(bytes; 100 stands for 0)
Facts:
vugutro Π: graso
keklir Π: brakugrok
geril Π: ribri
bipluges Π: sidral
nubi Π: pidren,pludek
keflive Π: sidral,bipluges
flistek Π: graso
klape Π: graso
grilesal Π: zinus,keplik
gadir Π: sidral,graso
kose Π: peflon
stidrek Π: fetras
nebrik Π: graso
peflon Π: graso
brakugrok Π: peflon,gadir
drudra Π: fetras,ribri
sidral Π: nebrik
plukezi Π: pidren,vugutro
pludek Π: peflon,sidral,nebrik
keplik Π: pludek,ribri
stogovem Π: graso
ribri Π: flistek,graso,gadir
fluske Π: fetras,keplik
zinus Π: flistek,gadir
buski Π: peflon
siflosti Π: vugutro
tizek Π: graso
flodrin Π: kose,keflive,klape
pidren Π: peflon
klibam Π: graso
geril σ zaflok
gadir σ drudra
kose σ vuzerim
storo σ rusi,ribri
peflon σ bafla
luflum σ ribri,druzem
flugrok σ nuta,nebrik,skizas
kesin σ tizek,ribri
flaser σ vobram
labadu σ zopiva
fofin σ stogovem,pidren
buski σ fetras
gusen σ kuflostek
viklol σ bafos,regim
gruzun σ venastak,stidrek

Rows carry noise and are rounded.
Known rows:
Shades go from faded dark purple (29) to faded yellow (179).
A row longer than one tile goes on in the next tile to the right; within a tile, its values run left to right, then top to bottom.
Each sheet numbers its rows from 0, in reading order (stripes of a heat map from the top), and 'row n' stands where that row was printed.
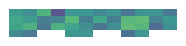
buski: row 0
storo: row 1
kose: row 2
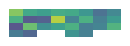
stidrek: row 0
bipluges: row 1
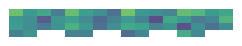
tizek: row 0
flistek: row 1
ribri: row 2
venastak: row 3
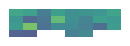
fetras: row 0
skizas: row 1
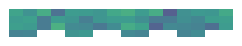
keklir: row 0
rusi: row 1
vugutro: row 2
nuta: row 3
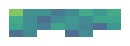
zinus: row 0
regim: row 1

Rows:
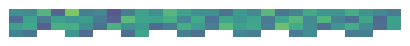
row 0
pidren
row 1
gadir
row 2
vuzerim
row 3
pludek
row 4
nubi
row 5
viklol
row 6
nebrik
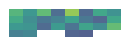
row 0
siflosti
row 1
drudra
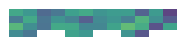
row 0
sidral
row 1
zaflok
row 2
peflon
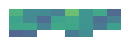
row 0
keplik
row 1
klibam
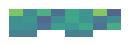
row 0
stogovem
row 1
plukezi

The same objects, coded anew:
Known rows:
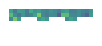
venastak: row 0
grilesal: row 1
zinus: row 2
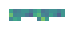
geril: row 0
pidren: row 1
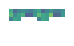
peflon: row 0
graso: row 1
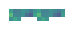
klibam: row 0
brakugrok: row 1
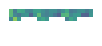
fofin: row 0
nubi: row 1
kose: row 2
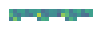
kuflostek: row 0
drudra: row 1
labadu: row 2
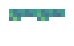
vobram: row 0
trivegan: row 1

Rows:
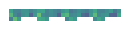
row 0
stogovem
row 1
flodrin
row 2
klape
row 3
buski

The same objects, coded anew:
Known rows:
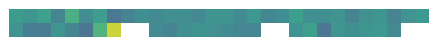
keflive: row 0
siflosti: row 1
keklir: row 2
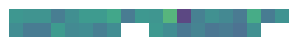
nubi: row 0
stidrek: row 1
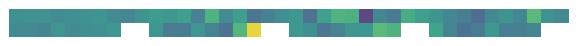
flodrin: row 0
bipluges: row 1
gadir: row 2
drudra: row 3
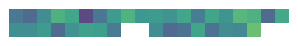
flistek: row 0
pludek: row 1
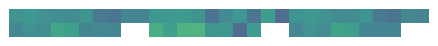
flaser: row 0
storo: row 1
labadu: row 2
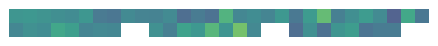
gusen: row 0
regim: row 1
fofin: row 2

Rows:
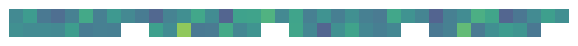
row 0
fetras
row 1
tizek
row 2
geril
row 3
graso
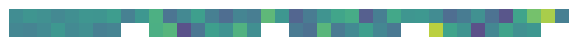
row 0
plukezi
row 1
zinus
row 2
vugutro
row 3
ribri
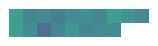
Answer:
grilesal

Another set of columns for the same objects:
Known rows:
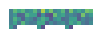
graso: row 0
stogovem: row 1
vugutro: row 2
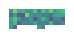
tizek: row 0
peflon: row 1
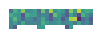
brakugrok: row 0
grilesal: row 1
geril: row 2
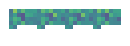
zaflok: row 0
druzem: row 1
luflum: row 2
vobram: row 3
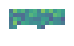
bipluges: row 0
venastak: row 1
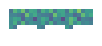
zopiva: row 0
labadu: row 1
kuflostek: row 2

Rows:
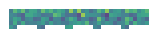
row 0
pludek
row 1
gruzun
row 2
fluske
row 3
gadir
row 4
klape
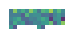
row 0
plukezi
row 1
buski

